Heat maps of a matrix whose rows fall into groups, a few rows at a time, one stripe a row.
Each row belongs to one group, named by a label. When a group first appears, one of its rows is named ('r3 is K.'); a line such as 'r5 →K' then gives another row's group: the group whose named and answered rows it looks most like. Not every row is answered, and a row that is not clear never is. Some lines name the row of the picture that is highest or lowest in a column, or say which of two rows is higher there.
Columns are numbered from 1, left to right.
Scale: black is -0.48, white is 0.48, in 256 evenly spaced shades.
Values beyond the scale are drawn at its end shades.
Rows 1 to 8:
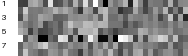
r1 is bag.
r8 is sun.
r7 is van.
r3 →van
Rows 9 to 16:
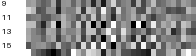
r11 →bag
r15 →bag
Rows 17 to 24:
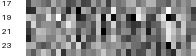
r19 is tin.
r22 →sun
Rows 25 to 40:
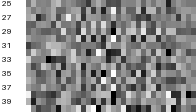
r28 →bag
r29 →bag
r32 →tin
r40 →van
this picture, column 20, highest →40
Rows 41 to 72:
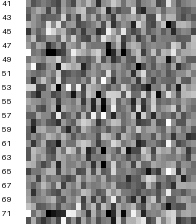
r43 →bag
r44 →tin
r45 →van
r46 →sun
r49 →tin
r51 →tin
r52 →bag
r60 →van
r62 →sun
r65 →sun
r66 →van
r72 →bag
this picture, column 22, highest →71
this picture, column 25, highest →66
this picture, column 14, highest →57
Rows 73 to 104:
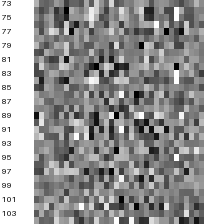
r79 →tin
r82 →tin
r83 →sun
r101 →bag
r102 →tin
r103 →van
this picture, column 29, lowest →82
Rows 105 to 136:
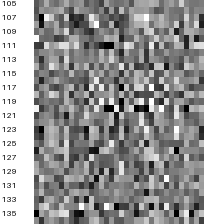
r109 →tin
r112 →bag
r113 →bag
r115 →bag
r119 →bag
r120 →van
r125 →bag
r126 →tin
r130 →sun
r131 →tin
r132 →sun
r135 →van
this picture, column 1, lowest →135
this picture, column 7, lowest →121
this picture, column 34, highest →111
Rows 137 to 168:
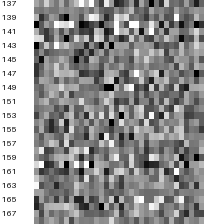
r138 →van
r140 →van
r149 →van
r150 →bag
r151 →tin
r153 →bag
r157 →bag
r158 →sun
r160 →sun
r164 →sun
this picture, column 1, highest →163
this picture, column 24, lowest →137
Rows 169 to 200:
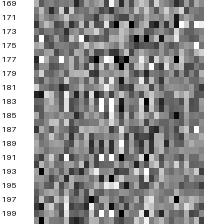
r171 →tin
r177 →tin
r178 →bag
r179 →sun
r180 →bag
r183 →bag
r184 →bag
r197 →tin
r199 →bag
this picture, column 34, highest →172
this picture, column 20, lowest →172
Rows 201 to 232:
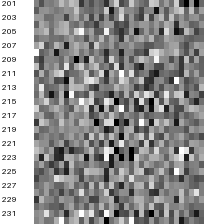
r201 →van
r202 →sun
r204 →tin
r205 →tin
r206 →bag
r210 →tin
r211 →van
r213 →sun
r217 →sun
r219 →van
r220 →bag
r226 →van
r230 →bag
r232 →van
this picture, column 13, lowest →218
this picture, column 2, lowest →223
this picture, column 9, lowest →209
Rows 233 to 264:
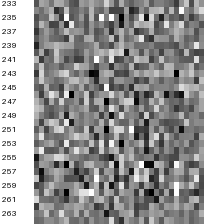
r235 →bag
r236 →bag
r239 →van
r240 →van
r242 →sun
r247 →van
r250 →bag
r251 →van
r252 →sun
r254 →sun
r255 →van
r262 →sun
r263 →van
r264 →bag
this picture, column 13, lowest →243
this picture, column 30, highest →234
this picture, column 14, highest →235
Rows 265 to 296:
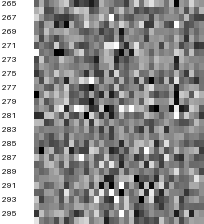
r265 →tin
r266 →sun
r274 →tin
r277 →tin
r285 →bag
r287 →tin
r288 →bag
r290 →van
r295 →van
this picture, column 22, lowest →293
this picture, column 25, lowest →280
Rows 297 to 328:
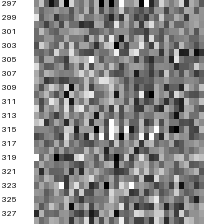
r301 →sun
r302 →bag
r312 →tin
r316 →bag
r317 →tin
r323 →van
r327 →tin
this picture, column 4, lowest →297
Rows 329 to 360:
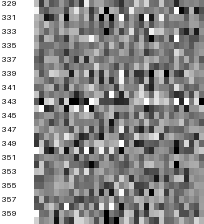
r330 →van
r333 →van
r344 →sun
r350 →sun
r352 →tin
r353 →sun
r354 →sun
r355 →van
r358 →bag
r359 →van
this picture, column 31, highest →343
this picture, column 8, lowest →343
